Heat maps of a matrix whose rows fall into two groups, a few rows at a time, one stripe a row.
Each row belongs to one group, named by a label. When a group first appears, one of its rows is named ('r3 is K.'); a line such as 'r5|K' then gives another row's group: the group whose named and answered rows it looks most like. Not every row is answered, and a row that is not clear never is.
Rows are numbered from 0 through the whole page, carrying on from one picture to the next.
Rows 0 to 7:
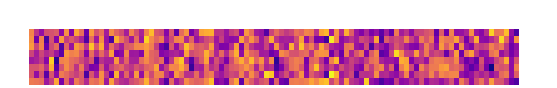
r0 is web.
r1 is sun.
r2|web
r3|web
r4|sun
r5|sun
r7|web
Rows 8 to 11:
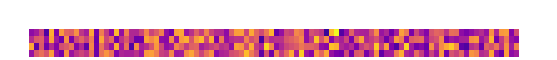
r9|web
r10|sun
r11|web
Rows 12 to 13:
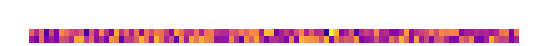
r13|web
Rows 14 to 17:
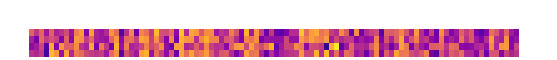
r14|web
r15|web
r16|sun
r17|web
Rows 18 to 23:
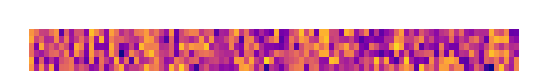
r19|web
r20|web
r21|web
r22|sun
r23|sun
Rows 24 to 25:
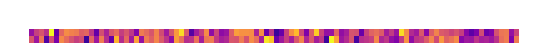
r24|sun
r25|sun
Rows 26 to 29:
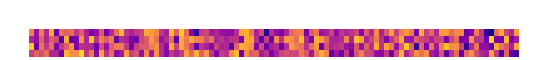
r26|sun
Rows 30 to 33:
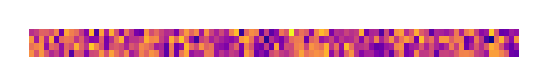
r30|web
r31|sun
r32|web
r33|web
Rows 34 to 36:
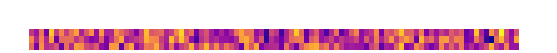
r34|sun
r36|web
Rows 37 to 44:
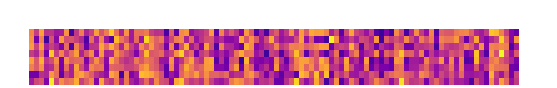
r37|web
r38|sun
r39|web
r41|web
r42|web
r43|web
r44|sun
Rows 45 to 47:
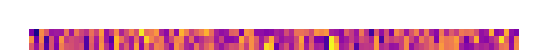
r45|web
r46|sun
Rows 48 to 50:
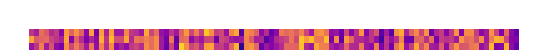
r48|web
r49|web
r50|web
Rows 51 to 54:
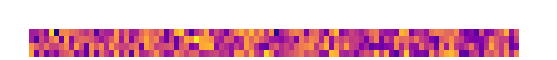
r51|sun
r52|web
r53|web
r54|sun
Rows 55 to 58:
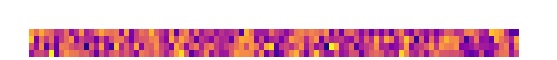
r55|web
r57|sun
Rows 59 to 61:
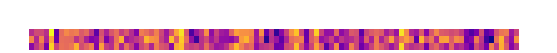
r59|sun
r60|sun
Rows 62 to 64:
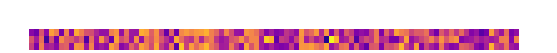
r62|web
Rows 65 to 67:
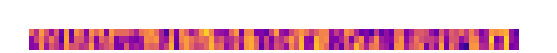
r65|web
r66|web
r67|web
